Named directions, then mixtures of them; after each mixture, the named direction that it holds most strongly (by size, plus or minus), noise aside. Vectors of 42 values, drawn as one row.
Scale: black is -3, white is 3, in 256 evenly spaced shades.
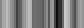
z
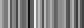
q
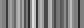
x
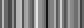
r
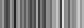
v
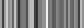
r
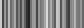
r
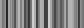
x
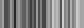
v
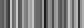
q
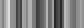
z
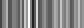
x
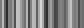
x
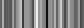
r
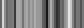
r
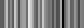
v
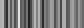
q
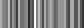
q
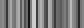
x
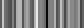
r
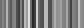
x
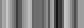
z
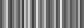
x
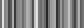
r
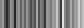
v
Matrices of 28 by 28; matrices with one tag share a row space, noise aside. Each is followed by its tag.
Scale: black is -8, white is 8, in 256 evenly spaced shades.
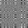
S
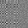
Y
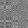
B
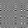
S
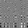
S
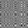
S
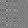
Y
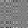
B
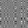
S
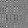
Y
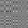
B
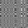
S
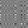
S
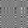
S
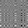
S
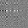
Y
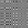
B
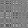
B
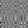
S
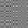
B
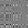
B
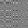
B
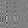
Y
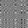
S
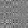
B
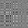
B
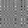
S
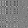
Y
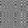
S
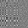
Y
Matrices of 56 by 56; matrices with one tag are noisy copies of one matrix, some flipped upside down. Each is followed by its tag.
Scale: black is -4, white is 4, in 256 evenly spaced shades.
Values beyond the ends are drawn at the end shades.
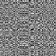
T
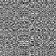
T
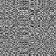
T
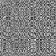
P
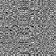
T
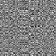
T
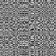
T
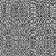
P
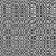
P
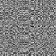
T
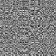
T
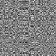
T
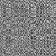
P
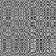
P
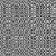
P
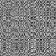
P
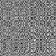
P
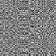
T
